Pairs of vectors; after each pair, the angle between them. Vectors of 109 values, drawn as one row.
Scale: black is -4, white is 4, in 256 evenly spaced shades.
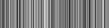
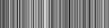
nearly parallel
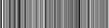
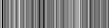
nearly opposite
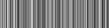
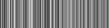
partly aligned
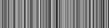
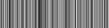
partly opposed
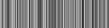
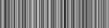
orthogonal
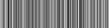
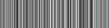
partly aligned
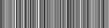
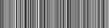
nearly parallel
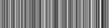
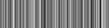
nearly opposite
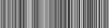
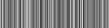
partly aligned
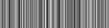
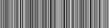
partly opposed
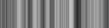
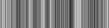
nearly opposite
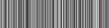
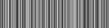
partly opposed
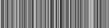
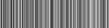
partly aligned
